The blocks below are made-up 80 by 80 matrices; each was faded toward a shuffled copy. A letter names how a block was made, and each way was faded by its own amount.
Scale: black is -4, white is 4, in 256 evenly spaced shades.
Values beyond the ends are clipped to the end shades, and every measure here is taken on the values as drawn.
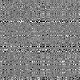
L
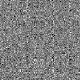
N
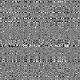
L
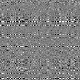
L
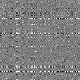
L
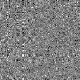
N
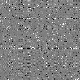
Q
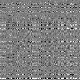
L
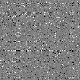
Q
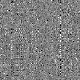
N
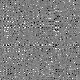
Q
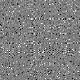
Q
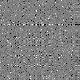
Q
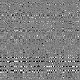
L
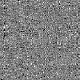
N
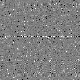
Q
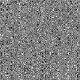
N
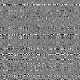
L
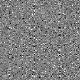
N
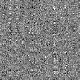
N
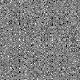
N
